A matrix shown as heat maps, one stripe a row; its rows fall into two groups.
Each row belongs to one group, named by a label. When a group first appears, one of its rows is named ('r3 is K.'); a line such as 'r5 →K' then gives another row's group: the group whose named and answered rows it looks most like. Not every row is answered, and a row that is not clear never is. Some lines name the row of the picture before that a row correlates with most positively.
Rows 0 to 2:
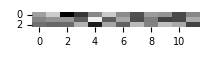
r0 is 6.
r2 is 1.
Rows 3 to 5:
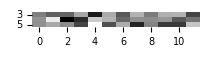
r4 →6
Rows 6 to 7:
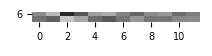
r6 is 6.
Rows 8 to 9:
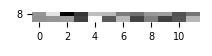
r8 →6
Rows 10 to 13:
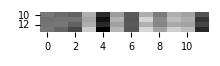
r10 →1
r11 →1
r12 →1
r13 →1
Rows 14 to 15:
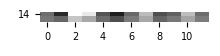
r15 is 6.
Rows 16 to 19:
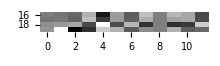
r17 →1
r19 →6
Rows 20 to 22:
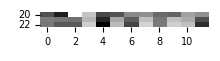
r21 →1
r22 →1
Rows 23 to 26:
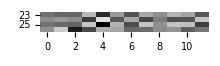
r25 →1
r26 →6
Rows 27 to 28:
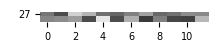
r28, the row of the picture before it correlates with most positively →24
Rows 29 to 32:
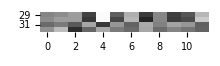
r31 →1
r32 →6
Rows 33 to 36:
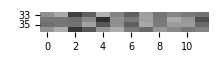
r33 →6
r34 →1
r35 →1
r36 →6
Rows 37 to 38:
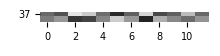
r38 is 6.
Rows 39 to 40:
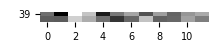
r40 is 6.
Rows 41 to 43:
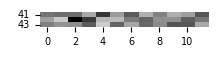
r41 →1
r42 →6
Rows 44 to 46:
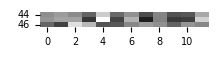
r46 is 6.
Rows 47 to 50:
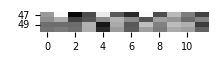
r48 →6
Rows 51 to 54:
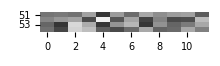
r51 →1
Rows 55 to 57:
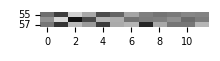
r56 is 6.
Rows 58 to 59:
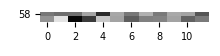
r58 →1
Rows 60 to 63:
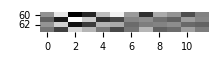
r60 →6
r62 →6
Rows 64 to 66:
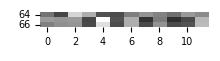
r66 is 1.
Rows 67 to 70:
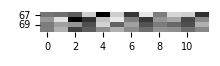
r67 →1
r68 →6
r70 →6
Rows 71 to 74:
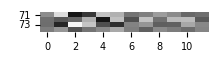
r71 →6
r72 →1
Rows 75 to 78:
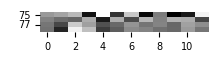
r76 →1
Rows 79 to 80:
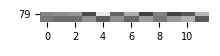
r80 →1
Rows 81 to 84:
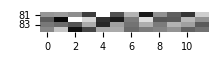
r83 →1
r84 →6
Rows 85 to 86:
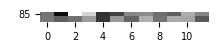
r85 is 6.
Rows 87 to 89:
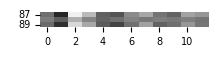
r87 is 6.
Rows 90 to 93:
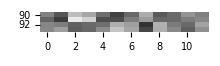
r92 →6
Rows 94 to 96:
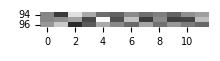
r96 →6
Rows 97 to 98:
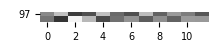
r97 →6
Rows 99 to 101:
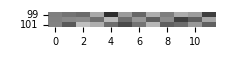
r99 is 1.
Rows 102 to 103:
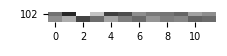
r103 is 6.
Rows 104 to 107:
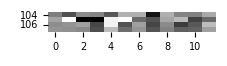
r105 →6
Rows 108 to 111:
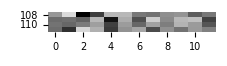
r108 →6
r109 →1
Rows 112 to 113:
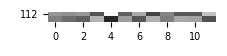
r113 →1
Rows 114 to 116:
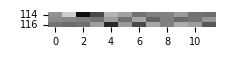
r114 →6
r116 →1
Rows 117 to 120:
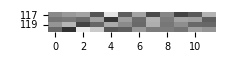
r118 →1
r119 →6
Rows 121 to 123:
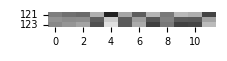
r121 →1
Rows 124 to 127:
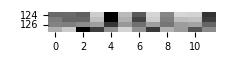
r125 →1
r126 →1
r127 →6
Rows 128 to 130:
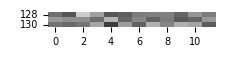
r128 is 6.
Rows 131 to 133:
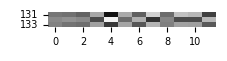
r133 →1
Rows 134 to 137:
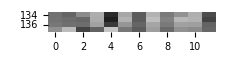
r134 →1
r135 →1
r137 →6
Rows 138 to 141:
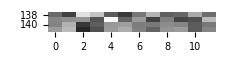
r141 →6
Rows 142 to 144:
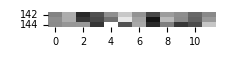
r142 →6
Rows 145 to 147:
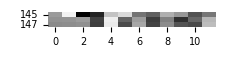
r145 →6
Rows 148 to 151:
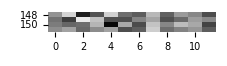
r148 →6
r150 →1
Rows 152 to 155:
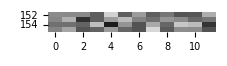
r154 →1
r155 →6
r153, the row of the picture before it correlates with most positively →148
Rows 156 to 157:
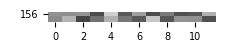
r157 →6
